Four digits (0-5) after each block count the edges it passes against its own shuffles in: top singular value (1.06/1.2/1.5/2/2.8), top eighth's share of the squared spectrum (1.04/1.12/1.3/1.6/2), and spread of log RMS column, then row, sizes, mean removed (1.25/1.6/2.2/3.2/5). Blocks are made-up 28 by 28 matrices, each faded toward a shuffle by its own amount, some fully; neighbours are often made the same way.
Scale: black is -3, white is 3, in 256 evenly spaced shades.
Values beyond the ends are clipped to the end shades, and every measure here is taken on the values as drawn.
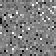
0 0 0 0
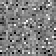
2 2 0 1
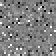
0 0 0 1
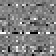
3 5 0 3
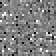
1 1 0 0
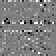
3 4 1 2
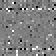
3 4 0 2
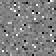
0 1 0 0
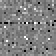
2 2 0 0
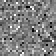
0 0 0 0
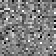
2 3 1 0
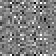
3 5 2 2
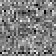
3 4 1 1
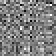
4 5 2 2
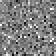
0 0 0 0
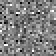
2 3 1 0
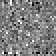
3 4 1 0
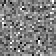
0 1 0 0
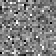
0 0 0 0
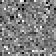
0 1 0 1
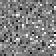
0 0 0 0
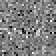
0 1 0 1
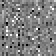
1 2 2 0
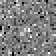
0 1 0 0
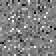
0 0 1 0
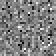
0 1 2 0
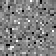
1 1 0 0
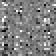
3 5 2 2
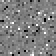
0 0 0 0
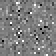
2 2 1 0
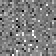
2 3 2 0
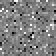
0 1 1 0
